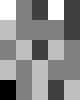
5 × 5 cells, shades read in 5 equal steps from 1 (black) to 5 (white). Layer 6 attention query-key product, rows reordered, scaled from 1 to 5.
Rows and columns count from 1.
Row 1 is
5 3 2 5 2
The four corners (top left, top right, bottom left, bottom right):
5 2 1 4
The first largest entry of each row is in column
1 1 2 1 3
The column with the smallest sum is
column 5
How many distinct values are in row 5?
4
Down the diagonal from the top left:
5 3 2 3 4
